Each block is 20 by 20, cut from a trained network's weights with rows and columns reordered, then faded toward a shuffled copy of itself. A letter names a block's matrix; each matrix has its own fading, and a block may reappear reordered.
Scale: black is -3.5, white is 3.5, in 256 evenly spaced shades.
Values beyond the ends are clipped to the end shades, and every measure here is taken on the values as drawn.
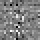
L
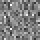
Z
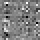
L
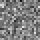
Z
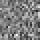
Z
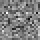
Z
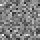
Z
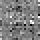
L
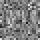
Z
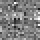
L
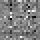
L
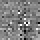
L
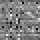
L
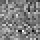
Z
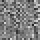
Z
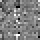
L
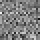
Z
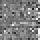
L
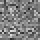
Z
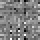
L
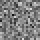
Z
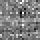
L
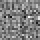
Z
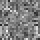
Z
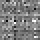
L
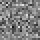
Z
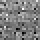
L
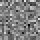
Z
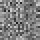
Z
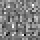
Z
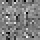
L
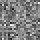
Z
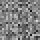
Z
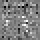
L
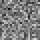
Z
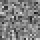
Z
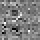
L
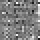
L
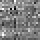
L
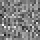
Z
